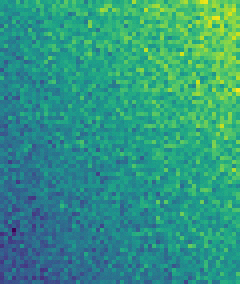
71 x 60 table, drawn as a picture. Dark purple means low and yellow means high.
There are no regular stripes. The halves do not mirror each other. The ninth with the lowest average is the bottom left. The histogram is bell-shaped. The texture is fine-grained noise. There is an overall slope up to the top right. The top right is the ninth with the highest average. No row or column stands out.
